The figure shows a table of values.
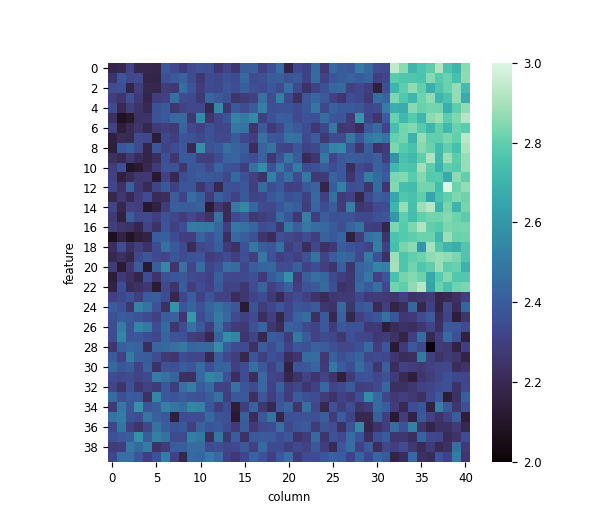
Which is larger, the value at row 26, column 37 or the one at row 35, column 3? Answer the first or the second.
the second
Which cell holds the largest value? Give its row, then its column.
12, 38
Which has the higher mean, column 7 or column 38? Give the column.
38
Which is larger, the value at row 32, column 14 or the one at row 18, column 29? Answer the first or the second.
the first
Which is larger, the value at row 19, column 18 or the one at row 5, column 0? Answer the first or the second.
the first
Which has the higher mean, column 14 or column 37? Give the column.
37
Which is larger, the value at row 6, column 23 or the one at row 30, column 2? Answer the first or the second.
the second
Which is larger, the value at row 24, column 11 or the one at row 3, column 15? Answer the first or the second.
the first
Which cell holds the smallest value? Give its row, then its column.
28, 36
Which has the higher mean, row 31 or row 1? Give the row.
1
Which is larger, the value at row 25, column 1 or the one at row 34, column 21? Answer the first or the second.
the first
